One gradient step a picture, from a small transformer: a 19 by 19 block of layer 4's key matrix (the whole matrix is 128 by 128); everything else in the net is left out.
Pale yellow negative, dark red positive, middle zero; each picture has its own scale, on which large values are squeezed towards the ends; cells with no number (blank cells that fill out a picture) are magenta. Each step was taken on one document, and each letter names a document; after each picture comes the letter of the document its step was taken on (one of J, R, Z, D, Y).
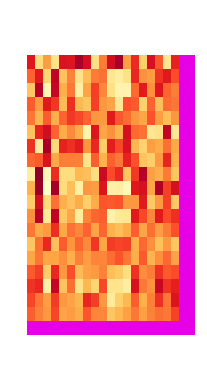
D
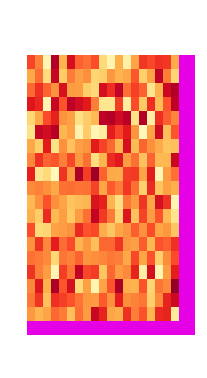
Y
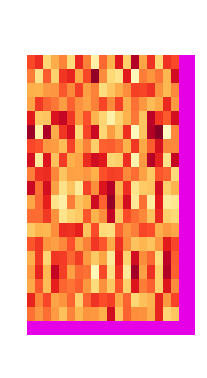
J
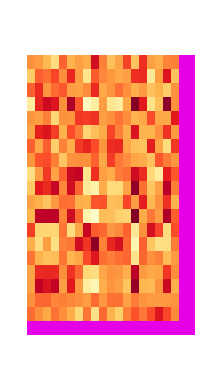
D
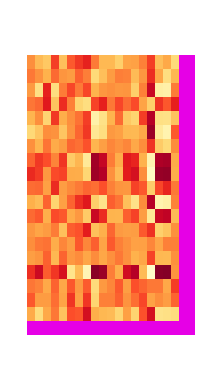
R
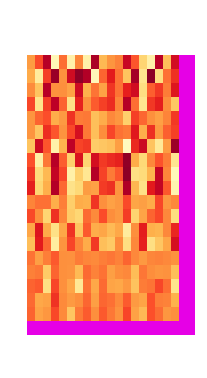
D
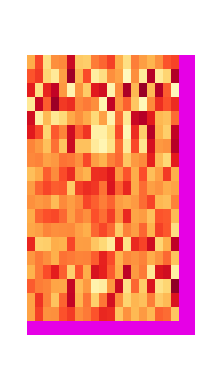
Y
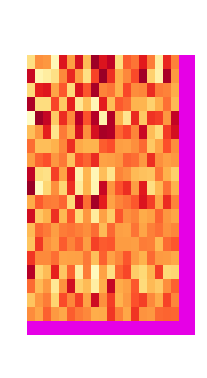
Y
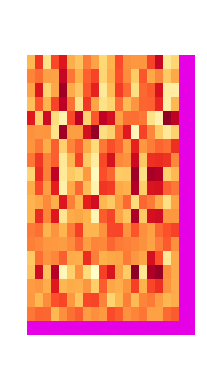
R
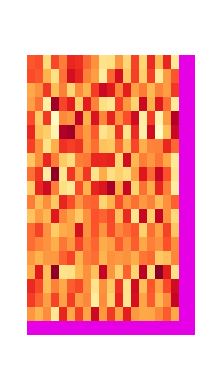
R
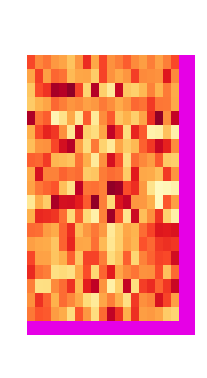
J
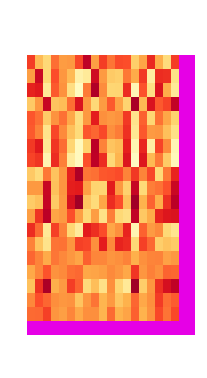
D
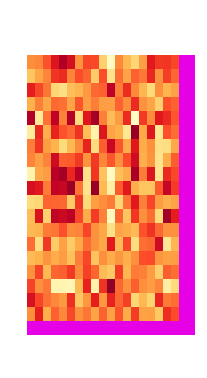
J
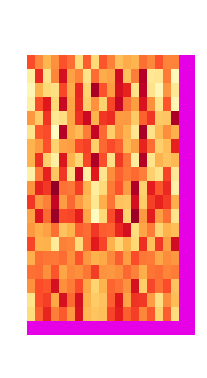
D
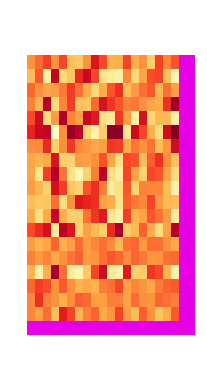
R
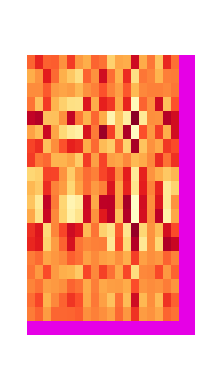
J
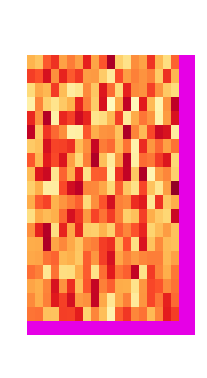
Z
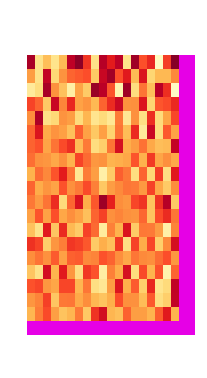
Y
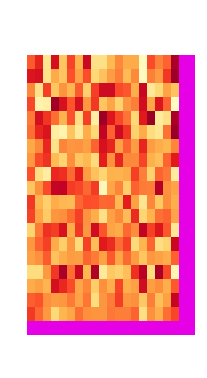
Y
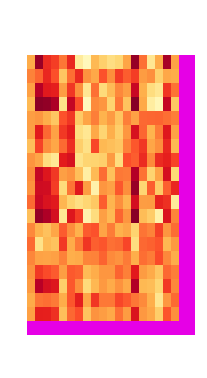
D
